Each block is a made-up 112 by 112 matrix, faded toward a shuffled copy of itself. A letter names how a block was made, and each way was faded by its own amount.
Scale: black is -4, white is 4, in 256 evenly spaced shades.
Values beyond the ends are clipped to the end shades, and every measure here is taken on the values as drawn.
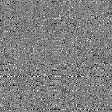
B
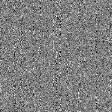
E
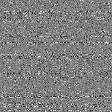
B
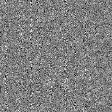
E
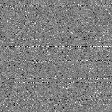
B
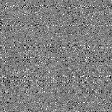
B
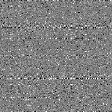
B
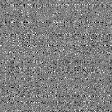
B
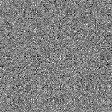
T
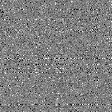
B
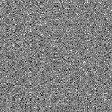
T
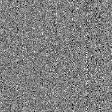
E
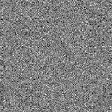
T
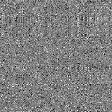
T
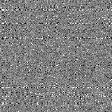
B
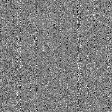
E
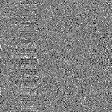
T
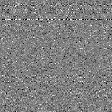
B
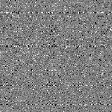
B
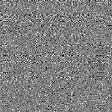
B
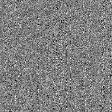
E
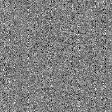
E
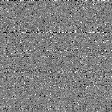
B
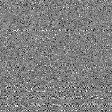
B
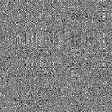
T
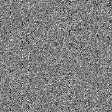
E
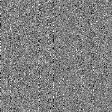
E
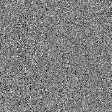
E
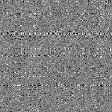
B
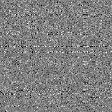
B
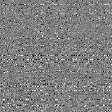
B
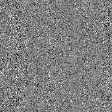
E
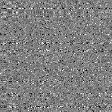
B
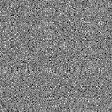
T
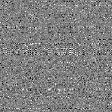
B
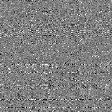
B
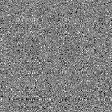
T
